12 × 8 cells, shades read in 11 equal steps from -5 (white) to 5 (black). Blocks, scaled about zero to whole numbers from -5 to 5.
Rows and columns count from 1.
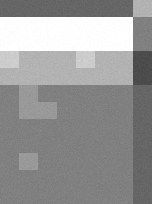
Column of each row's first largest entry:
1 8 8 8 8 8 8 8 8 8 8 8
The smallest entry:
-5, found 14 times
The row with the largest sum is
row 1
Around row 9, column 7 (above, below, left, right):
0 0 0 1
